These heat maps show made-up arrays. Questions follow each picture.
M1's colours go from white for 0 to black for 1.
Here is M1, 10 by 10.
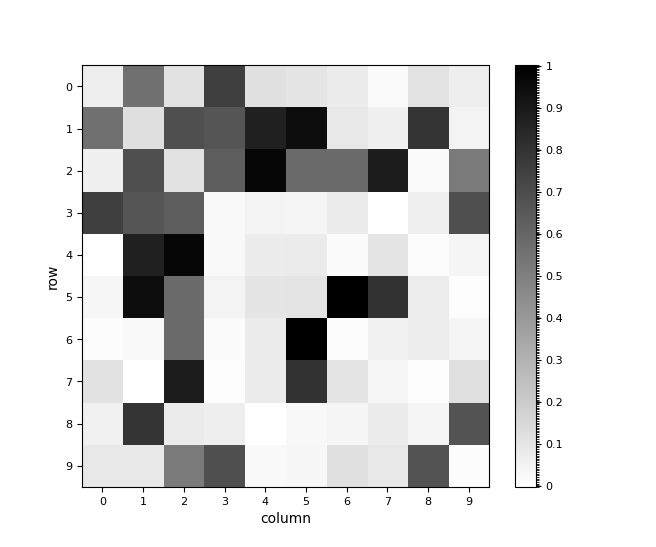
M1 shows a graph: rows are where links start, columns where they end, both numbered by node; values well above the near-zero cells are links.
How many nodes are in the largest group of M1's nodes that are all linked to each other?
3
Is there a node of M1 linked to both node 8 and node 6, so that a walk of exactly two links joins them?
no
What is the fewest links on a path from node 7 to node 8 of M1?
3
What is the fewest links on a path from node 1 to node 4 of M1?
1
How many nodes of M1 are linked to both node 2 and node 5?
3
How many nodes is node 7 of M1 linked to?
2
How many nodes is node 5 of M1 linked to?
4
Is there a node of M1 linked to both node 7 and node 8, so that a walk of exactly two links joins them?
no
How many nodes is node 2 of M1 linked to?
7
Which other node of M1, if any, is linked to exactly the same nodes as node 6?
node 7
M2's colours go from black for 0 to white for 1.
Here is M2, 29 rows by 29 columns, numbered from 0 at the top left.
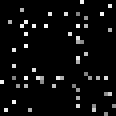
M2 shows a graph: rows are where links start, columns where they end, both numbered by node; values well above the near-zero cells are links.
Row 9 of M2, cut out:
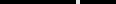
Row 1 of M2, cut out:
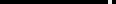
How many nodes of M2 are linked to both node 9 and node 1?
0
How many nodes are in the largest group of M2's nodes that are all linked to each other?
2
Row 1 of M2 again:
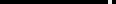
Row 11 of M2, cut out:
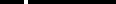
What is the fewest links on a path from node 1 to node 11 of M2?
6
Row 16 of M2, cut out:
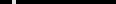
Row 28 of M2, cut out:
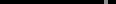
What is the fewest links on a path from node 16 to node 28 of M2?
4
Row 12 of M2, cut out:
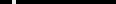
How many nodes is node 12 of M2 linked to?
1
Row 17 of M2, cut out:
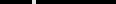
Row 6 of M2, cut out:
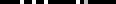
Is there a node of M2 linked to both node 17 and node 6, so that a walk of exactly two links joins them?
yes
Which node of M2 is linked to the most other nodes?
node 19
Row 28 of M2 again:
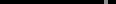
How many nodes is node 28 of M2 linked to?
1
